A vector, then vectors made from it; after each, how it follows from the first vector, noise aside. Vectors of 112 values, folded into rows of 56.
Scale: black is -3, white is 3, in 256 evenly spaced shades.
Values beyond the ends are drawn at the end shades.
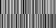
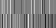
partly zeroed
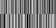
wrapped around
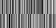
wrapped around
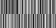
wrapped around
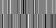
partly zeroed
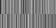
shrunk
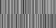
shrunk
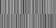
shrunk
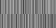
shrunk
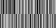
wrapped around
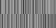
shrunk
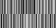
wrapped around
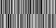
wrapped around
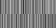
shrunk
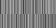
shrunk
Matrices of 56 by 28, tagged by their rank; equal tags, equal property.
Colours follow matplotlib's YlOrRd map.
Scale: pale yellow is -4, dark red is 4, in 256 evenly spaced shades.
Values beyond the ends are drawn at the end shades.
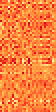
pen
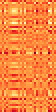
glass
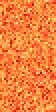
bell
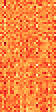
pen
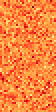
bell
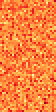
bell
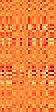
glass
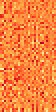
pen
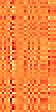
glass
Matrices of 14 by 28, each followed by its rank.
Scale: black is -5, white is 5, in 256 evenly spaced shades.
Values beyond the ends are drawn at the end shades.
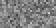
full rank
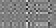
two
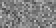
full rank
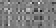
three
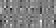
two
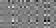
two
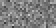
full rank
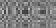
two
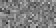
full rank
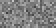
full rank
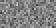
full rank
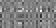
two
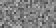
full rank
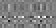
two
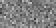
full rank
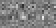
three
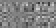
three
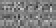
three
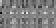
two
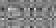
two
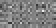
three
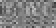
three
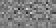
three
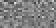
three
